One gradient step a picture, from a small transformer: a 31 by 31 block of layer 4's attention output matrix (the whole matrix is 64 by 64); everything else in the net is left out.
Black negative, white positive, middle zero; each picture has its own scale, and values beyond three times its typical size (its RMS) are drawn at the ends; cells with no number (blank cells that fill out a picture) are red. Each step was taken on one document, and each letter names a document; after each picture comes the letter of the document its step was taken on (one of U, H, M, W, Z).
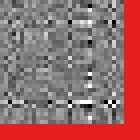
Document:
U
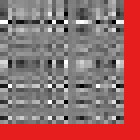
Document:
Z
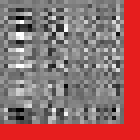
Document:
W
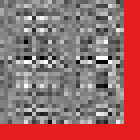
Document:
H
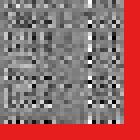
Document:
U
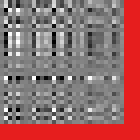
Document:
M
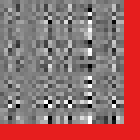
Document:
U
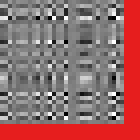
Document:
Z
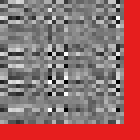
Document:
W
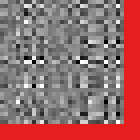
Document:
H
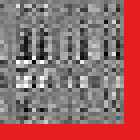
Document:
H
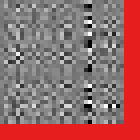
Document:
U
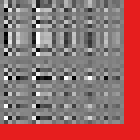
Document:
M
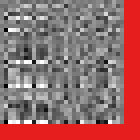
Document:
H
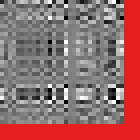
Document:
Z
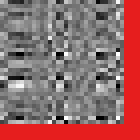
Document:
W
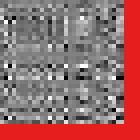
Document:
Z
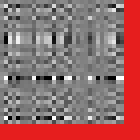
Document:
M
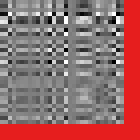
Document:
Z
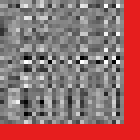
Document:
H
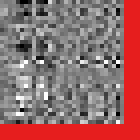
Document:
H
